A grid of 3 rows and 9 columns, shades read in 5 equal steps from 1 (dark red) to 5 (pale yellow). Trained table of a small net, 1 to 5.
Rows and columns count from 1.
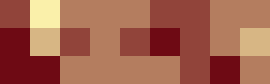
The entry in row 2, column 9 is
4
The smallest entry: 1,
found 5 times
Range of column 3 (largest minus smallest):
1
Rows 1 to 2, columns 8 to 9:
3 3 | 3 4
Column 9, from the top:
3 4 3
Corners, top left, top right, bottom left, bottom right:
2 3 1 3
